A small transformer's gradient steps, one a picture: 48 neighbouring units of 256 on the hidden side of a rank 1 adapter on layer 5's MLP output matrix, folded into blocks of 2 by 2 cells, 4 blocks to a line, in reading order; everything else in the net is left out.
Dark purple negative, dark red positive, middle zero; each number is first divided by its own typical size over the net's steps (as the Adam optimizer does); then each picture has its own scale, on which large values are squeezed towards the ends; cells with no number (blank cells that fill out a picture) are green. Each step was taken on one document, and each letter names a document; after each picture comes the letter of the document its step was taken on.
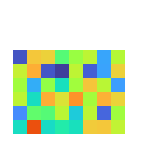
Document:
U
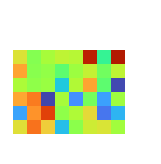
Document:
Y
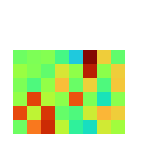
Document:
Y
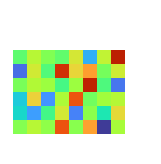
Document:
Y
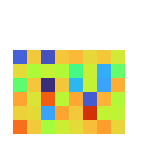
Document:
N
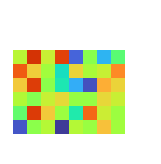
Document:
U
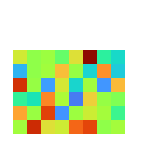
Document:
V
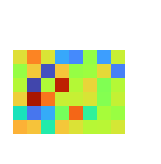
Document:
U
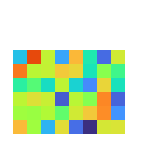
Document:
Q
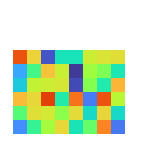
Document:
N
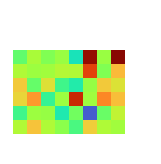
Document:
V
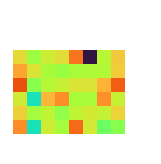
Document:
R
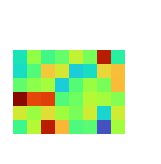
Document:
Y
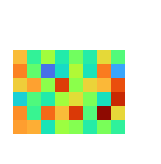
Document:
U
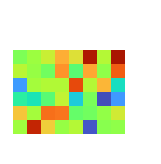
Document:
V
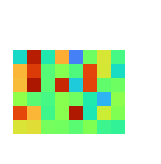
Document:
U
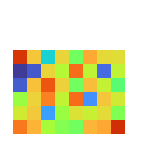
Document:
N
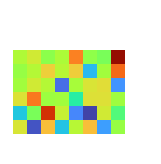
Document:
Y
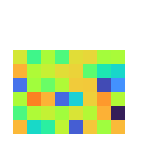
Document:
Q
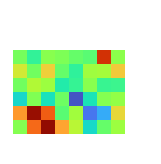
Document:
Y
